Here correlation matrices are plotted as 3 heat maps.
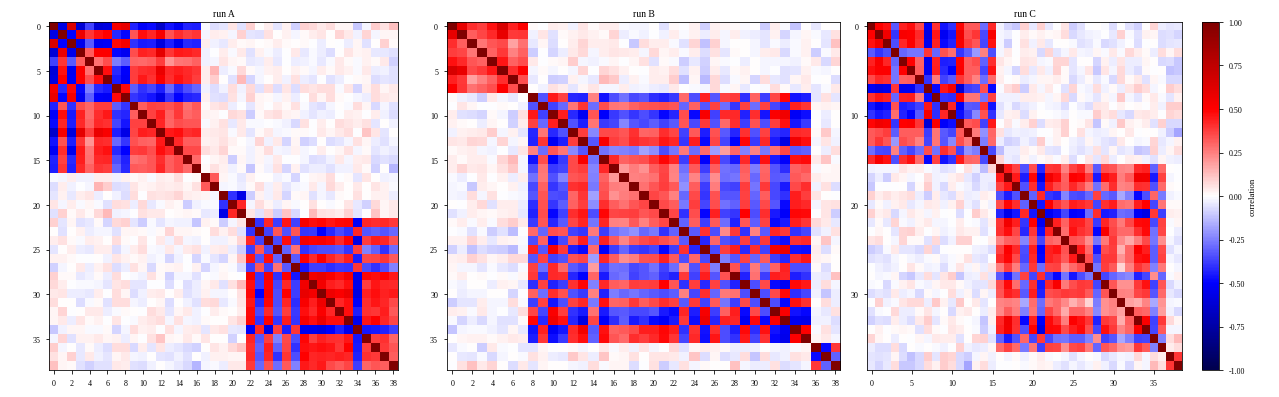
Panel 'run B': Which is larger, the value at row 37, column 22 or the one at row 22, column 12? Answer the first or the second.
the second
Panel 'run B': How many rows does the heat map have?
39
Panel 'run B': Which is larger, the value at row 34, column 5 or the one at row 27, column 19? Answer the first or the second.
the first
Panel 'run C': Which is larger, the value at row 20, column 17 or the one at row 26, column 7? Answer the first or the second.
the first
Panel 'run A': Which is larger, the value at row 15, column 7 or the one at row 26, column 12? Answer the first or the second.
the second
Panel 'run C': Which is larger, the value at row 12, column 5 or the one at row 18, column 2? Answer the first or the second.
the first
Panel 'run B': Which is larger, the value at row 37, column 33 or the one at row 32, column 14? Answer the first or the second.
the second
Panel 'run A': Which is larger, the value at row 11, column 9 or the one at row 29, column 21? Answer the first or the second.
the first
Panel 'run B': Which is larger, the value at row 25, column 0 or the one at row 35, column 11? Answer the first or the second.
the first
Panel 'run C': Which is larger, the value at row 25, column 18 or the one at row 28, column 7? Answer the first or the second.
the first
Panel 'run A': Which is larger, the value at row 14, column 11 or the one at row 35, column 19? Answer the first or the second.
the first
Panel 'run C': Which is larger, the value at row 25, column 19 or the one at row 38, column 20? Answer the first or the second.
the second
